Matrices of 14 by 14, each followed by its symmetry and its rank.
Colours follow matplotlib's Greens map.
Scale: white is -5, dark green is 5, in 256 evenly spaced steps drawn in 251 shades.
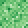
symmetric, full rank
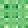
symmetric, rank one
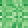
neither, rank two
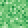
neither, full rank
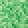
neither, full rank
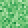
neither, full rank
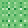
symmetric, rank one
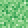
neither, full rank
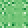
antisymmetric, rank two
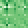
antisymmetric, rank two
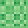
symmetric, rank one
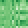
neither, rank two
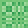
symmetric, rank one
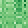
neither, rank two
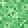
symmetric, full rank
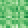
antisymmetric, rank two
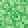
symmetric, full rank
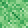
symmetric, full rank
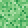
symmetric, full rank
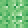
neither, rank two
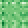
antisymmetric, rank two
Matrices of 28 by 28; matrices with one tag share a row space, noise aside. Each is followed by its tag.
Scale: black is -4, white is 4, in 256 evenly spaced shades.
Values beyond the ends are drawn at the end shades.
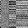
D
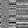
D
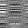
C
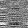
C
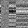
D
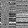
D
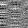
C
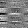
C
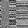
D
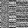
D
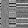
D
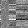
D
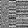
D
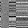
D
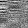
C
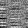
C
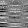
C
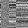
D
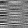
C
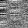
C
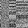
D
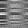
C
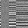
D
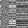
D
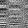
C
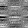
C
